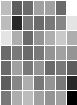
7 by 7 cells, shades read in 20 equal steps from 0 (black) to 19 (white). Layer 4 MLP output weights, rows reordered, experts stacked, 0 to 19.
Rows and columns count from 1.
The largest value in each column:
17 13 14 12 13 15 19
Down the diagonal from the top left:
14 3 8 9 8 9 0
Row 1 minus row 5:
6 -5 -1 1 4 -1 12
